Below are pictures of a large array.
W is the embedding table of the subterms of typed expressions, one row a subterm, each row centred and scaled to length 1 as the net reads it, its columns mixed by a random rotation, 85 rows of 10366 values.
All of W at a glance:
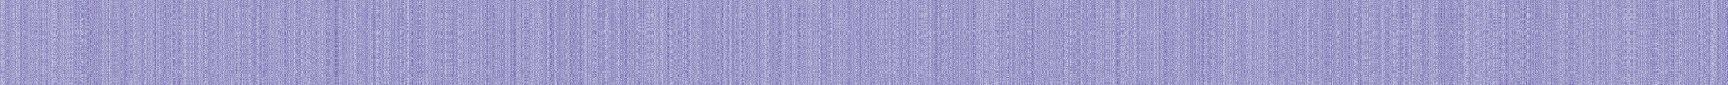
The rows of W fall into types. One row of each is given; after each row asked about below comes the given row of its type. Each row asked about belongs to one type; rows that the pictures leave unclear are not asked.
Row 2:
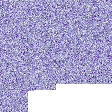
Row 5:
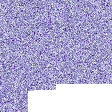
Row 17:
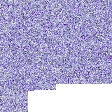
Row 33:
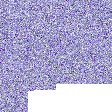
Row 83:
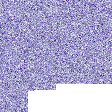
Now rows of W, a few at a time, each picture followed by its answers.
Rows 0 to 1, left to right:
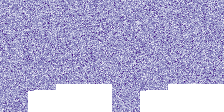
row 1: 83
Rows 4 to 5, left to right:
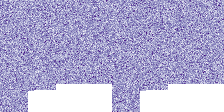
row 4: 2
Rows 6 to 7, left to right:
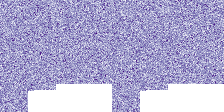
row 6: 5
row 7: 83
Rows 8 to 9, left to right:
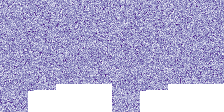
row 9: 17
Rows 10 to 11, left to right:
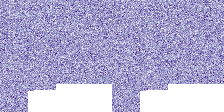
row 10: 33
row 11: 2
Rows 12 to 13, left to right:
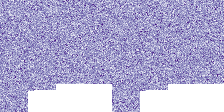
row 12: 83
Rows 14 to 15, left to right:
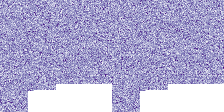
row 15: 5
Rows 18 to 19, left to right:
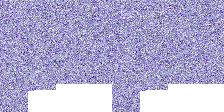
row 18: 2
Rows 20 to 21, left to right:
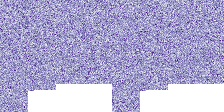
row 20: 17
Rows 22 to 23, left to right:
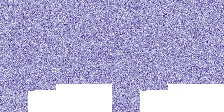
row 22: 17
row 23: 17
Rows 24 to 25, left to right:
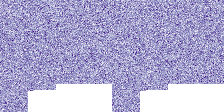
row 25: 2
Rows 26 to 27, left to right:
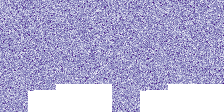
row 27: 83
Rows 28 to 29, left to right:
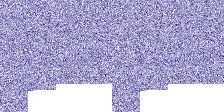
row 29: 2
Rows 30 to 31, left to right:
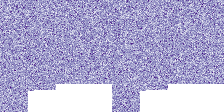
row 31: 33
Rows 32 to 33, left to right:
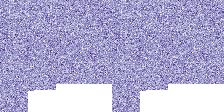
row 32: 33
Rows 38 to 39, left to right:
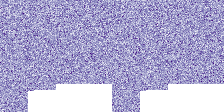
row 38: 33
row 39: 2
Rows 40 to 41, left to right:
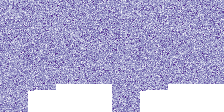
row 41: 33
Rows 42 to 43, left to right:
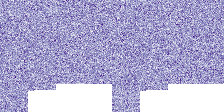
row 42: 83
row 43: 17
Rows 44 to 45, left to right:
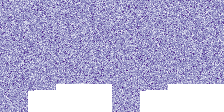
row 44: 83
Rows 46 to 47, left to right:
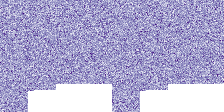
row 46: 33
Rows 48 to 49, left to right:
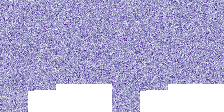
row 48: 17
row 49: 83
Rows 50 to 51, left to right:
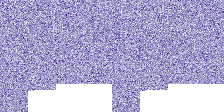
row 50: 2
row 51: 33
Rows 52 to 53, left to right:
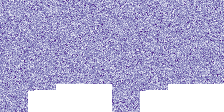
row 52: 83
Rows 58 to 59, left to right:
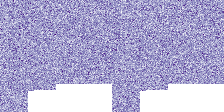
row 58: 17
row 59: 33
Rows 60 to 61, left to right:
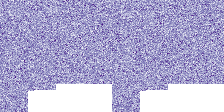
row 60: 83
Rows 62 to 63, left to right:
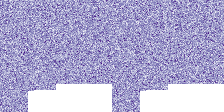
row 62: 2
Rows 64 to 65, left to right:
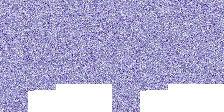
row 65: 83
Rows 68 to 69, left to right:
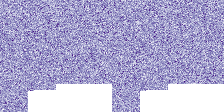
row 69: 83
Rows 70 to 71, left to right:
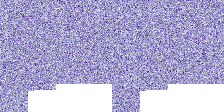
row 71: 33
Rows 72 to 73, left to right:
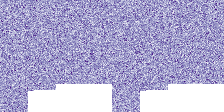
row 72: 33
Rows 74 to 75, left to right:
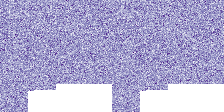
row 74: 33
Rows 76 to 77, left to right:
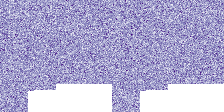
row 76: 33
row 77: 17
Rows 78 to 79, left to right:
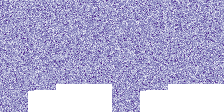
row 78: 2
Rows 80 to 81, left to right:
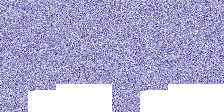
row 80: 17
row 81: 2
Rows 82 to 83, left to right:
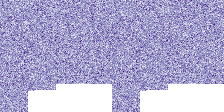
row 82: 83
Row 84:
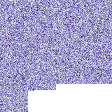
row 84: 17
